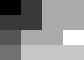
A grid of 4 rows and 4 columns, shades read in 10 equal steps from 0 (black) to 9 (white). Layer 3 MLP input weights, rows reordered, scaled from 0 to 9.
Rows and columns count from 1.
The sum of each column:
9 17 25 28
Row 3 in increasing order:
3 6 6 9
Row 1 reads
0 2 6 6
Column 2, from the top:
2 2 6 7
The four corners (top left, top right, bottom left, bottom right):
0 6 4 7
